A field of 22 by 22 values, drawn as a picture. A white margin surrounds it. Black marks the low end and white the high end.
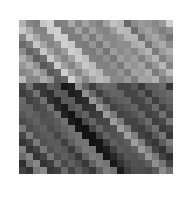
Ninth with the lowest average: bottom middle. Grain: diagonal, down to the right. Seam: horizontal, 40% of the way down, the top part higher.
